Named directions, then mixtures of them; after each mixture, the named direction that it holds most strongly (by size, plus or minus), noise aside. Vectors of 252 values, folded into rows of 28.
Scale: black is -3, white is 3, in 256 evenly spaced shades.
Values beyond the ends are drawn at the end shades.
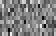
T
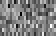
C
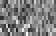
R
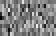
T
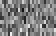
T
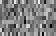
C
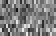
R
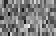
R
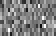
T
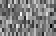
C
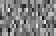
T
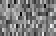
C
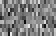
T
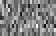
T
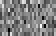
T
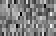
C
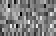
C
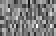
C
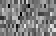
C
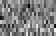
R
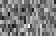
R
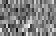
R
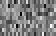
C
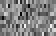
C
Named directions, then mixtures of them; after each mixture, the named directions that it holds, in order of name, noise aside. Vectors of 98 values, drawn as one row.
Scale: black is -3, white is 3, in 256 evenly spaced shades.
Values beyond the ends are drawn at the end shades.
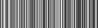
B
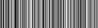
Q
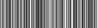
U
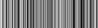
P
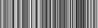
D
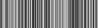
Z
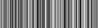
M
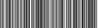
U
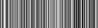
B, U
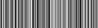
M, Q, Z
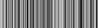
M, P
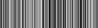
D, Q, U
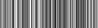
D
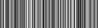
B, Q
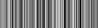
B, M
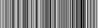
D, P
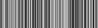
Z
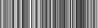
D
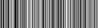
Q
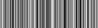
D, M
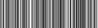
D, Q, U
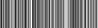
B, Q, Z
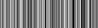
M, P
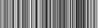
D
